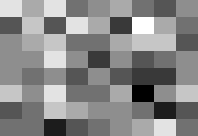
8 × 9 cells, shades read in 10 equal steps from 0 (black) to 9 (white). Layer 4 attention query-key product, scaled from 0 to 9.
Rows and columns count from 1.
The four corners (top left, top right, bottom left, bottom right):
8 5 4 4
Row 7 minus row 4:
-2 -1 -1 1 3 0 1 -3 -2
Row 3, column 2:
6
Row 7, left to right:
3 4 7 6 5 5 4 1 3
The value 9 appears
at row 2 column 7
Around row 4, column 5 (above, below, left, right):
4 5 5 5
